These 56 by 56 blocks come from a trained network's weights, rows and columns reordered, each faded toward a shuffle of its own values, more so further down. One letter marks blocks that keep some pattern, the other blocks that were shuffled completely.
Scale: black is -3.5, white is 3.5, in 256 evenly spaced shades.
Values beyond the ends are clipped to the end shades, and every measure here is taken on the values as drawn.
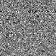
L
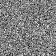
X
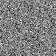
X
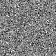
X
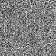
L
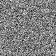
X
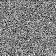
X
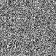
L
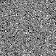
L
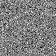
X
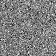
X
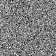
X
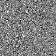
L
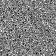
X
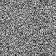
L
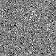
L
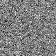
X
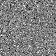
X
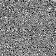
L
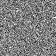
X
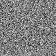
X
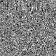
L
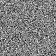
X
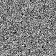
X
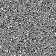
X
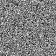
X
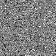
L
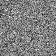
X
